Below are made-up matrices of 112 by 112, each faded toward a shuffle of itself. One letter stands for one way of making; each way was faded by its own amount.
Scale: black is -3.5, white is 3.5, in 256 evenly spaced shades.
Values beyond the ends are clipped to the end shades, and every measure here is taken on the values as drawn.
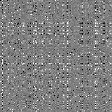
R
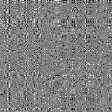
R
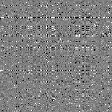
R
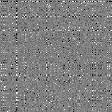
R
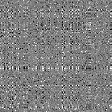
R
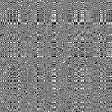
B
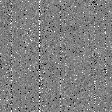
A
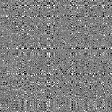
R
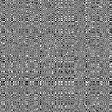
B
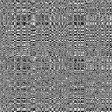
B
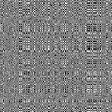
B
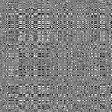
B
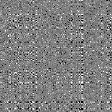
R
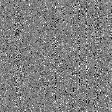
A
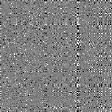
R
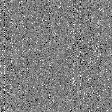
A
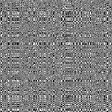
B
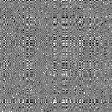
B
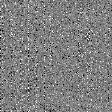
A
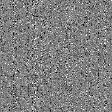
A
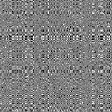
B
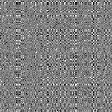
B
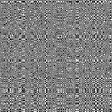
B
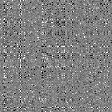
R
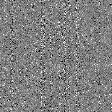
A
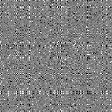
R
